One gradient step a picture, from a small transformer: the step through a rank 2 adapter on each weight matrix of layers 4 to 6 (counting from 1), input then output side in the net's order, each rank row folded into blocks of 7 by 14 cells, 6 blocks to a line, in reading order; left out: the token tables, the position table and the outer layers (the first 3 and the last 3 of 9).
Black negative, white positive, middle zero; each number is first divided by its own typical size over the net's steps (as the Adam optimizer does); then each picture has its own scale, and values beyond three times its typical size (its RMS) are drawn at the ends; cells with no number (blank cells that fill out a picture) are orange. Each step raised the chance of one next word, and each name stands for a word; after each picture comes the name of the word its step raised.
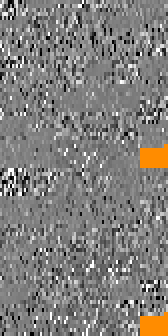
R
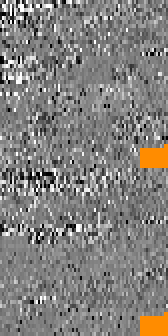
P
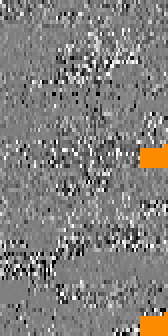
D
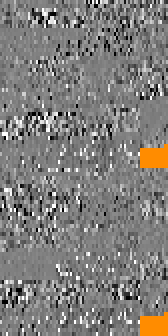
R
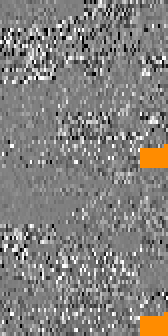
R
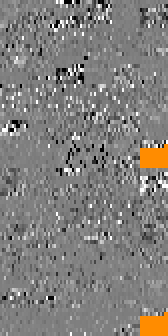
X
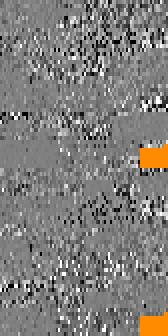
R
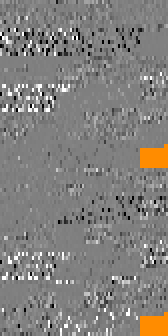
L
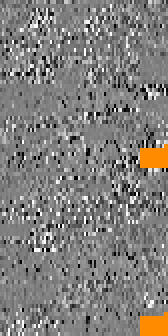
P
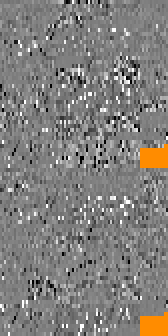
X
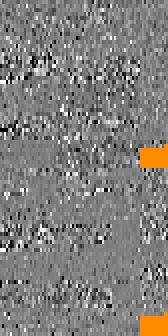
D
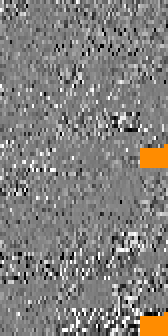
R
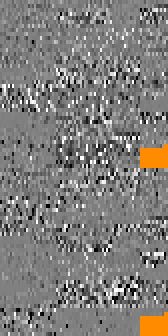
D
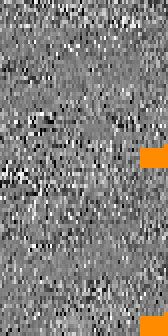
P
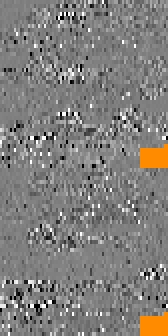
X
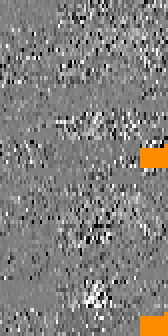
L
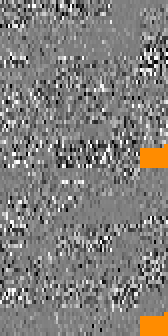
D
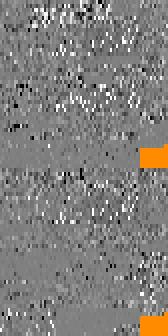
X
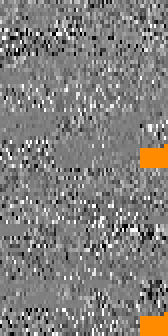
R
